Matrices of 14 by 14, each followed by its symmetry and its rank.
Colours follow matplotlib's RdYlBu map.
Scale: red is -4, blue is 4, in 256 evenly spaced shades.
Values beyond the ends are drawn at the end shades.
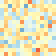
neither, full rank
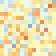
neither, full rank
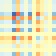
symmetric, rank one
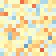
neither, full rank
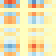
neither, rank one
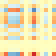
neither, rank one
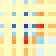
symmetric, rank one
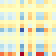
neither, rank one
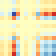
symmetric, rank one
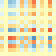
neither, rank one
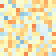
neither, full rank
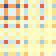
symmetric, rank one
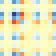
symmetric, rank one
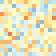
neither, full rank
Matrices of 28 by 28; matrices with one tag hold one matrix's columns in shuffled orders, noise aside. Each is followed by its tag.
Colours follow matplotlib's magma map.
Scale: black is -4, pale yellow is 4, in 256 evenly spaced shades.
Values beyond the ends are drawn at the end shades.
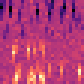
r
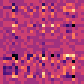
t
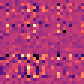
t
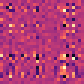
t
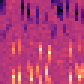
r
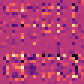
t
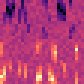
r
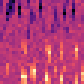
r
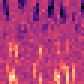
r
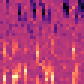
r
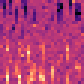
r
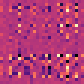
t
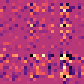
t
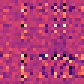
t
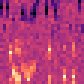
r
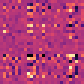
t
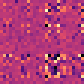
t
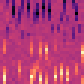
r
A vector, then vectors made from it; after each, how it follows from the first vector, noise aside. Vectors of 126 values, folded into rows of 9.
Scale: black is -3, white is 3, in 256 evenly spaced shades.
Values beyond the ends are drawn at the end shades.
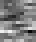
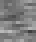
shrunk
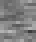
shrunk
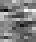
reversed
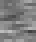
shrunk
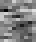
reversed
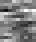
reversed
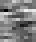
reversed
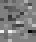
partly zeroed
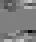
partly zeroed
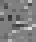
partly zeroed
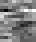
reversed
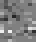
partly zeroed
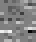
partly zeroed
